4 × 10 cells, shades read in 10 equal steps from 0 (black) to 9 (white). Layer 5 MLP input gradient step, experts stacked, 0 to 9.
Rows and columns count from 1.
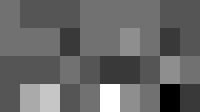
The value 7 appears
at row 4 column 3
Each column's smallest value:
3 3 3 2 3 2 2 3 0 2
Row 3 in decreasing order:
5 4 4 3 3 3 3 3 2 2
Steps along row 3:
same same up down down same up up down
